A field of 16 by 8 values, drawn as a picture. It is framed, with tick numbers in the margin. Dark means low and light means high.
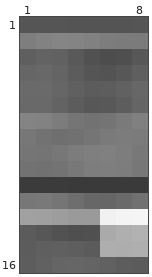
In the bottom right lies a patch that is higher than the rest. Streaks run across, left to right. The ninth with the highest average is the bottom right. The bottom right is the roughest part.
